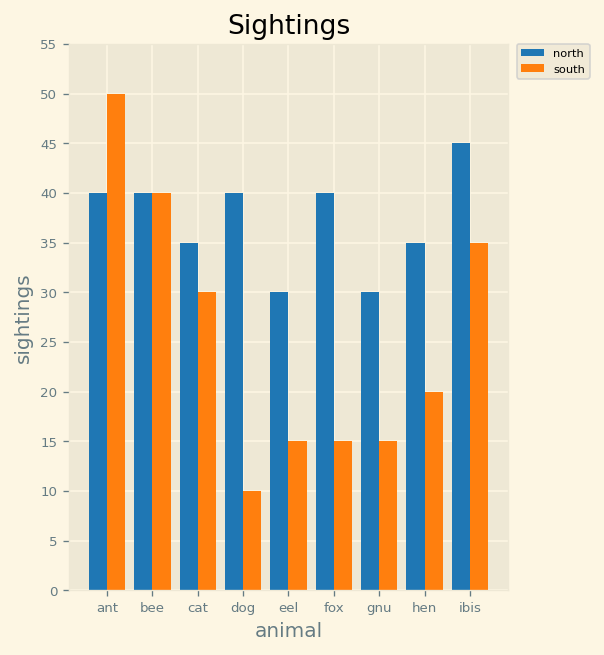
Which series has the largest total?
north
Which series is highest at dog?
north
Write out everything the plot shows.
Title: Sightings
x-axis: animal, ticks ant bee cat dog eel fox gnu hen ibis
y-axis: sightings, ticks 0 5 10 15 20 25 30 35 40 45 50 55
Legend: north, south
Values:
north: 40 40 35 40 30 40 30 35 45
south: 50 40 30 10 15 15 15 20 35
